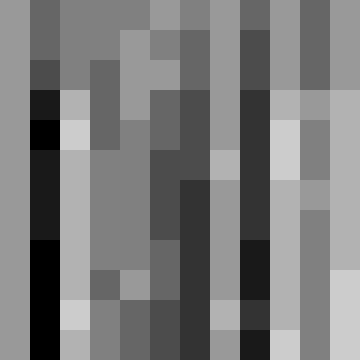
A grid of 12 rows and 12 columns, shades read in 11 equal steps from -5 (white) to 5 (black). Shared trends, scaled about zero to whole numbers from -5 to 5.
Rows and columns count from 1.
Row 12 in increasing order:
-3 -3 -2 -1 -1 0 0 1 2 3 4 5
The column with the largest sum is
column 2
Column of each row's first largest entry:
2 9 2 2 2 2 2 2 2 2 2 2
